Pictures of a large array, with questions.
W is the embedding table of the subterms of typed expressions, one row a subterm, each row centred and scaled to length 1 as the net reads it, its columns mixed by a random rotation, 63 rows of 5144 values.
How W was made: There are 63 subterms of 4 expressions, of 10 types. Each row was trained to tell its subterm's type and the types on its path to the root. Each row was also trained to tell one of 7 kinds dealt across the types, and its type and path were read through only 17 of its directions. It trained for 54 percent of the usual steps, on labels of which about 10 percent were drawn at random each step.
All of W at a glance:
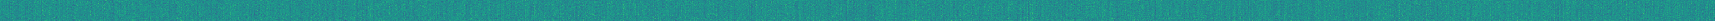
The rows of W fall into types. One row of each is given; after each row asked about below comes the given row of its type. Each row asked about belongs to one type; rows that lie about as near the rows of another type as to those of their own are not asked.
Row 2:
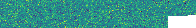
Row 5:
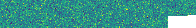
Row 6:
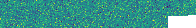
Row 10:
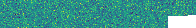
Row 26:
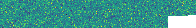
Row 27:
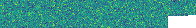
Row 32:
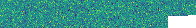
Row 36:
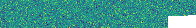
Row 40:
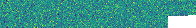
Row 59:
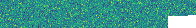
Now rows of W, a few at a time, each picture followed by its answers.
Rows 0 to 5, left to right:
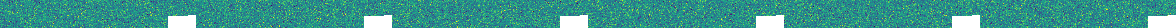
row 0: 27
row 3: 10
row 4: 26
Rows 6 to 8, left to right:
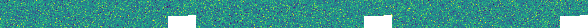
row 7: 2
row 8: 40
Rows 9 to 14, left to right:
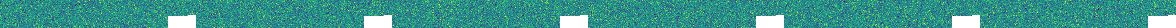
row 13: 6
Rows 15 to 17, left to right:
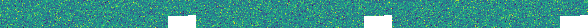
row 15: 40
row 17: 59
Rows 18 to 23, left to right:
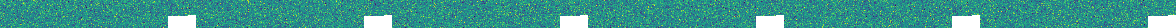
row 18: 10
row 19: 36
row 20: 26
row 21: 27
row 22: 26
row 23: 6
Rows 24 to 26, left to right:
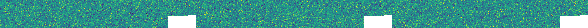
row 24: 40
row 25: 2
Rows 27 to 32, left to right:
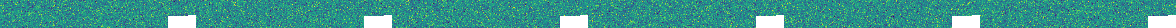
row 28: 2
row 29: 27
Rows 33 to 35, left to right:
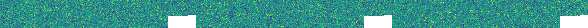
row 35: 26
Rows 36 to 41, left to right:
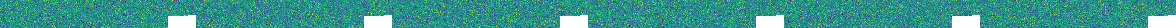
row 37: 10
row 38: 6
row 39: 27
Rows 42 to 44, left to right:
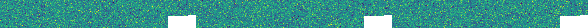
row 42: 36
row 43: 10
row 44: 36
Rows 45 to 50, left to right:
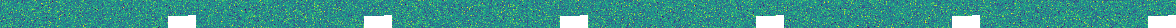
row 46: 2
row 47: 2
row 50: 5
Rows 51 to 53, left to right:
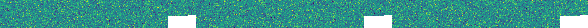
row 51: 5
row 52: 59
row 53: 40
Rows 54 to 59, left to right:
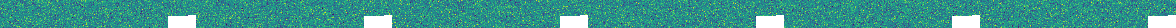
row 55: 26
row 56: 26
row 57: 27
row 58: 6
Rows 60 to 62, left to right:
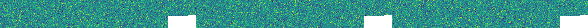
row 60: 6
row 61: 6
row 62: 5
